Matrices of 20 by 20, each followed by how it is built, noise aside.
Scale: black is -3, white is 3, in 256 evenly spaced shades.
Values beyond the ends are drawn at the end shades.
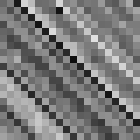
Toeplitz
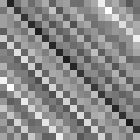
Toeplitz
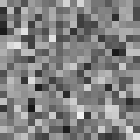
noise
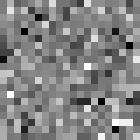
noise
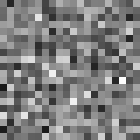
noise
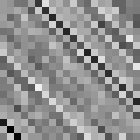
Toeplitz
